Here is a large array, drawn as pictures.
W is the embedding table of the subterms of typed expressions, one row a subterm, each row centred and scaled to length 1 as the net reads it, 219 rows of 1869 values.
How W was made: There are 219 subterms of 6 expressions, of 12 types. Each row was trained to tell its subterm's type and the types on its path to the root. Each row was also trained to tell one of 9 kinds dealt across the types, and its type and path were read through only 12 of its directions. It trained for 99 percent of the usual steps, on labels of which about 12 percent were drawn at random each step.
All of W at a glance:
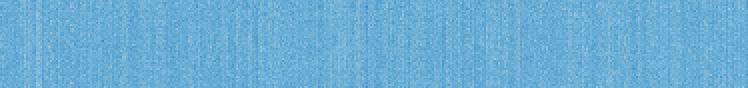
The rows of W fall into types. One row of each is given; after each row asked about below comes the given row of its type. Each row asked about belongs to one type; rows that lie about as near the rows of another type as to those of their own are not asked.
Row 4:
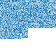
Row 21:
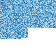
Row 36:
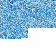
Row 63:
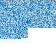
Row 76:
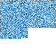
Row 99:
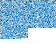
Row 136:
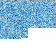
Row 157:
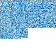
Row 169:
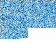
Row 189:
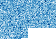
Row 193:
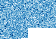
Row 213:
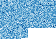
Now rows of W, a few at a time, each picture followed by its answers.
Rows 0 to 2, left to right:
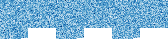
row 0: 169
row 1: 63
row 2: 136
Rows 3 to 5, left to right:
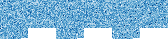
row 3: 36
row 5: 136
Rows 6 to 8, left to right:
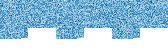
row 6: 157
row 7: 36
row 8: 213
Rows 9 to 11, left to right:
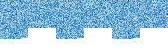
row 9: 36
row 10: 157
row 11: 189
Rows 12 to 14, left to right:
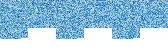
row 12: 136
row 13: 99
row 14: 21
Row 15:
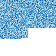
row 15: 76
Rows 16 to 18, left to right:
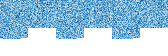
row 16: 193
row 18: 63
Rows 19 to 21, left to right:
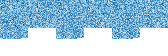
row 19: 21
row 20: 21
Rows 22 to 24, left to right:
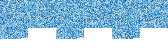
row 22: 169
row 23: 169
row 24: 36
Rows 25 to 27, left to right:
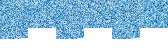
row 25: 63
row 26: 213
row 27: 213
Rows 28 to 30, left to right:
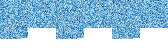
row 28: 157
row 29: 136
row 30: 99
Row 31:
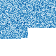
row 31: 157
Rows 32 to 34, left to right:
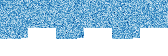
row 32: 63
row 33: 157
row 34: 193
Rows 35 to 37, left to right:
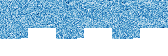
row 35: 157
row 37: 36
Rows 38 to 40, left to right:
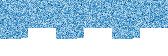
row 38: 21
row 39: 157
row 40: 99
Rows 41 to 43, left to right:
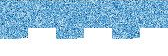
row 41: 169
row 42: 99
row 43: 193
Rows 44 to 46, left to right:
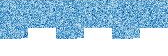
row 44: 157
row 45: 21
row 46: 213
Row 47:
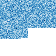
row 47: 213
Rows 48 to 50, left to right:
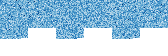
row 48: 63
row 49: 4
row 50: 169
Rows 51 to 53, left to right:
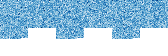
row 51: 169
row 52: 63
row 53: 169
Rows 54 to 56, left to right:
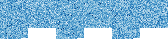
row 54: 189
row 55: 21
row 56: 157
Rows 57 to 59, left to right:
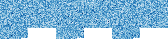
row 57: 21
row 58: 169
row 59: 21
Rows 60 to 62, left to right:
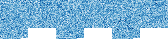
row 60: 193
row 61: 193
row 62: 99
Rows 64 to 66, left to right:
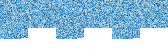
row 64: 189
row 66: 36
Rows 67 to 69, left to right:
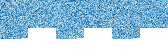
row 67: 21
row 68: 4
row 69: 213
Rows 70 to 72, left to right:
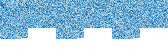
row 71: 157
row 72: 213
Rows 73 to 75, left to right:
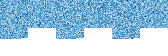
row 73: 157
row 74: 189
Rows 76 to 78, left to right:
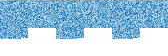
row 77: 193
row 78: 213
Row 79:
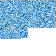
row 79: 157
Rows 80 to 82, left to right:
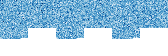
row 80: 189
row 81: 36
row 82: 169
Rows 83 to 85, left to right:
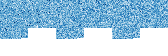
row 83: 136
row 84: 4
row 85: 4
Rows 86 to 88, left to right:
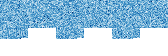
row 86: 36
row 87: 21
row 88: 213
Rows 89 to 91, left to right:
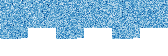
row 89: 193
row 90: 21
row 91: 76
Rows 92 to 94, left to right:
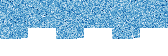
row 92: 21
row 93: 136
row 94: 213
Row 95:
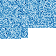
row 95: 136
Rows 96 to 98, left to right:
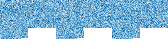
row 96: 213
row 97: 76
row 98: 193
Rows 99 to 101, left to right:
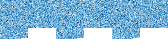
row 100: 36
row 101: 169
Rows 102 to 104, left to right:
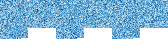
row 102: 21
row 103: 21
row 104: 99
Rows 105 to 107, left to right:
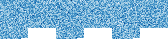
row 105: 76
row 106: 21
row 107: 157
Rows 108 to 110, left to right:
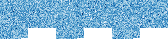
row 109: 76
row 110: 157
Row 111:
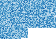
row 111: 157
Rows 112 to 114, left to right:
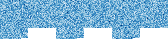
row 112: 76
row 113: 189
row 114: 189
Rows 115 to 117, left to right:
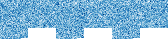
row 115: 189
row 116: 63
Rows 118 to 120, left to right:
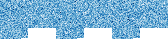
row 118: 136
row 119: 193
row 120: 213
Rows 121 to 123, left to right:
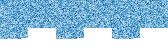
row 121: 4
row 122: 169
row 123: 63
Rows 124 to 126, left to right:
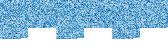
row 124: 189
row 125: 99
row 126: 213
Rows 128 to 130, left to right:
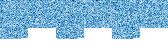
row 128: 4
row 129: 21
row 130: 189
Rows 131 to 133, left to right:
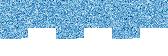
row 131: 213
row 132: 99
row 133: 193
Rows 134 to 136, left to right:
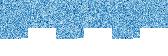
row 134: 99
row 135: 213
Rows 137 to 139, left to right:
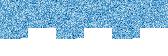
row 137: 189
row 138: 169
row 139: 99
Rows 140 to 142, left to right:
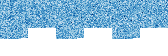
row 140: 189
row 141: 213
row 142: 189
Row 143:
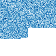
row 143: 193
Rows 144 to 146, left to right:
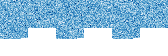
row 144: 193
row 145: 213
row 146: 193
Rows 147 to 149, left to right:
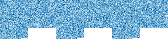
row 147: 4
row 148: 99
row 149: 193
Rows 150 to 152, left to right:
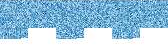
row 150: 36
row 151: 193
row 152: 169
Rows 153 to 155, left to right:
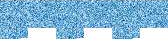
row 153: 36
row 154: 36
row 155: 189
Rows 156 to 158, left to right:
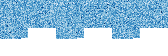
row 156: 157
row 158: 157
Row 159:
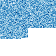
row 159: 213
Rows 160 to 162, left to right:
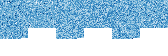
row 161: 157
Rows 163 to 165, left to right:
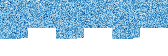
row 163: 36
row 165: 36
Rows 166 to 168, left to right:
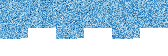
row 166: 4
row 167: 213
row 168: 76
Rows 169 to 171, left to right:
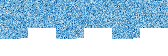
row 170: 63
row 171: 99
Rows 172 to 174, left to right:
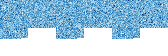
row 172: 76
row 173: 21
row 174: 99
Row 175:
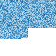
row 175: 189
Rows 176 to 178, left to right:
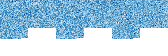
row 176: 4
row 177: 63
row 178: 99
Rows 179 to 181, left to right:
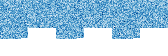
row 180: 193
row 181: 213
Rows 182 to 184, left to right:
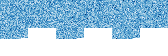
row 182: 63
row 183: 4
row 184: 189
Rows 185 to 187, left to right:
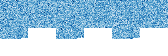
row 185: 21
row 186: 99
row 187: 4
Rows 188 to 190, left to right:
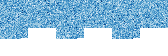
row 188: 169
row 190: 36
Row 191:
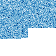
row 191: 136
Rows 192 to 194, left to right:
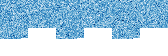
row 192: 189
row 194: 136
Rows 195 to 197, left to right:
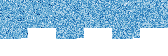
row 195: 136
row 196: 189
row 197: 4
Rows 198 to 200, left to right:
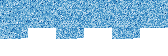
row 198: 4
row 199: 4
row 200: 4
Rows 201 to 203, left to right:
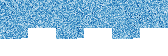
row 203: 99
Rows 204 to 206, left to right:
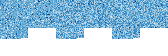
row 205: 189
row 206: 136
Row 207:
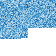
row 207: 157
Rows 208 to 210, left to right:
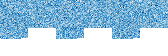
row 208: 21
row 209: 99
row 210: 21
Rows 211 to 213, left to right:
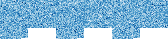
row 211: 213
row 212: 63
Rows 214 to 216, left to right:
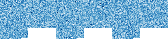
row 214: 21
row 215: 36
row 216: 36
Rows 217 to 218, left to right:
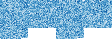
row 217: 157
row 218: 63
